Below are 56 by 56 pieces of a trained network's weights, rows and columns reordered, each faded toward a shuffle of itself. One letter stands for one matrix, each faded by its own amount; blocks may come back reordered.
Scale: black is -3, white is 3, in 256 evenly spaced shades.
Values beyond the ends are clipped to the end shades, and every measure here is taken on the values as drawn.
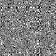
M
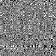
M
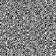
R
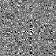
M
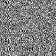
R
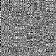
R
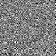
R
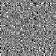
M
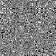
M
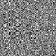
R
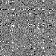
M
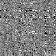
M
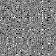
M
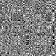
R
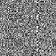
R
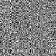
R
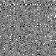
M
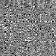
M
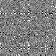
M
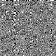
M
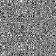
M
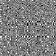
M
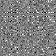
M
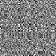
R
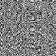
R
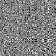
M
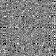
M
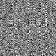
R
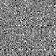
M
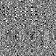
M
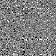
M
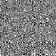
M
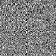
R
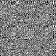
R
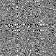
M
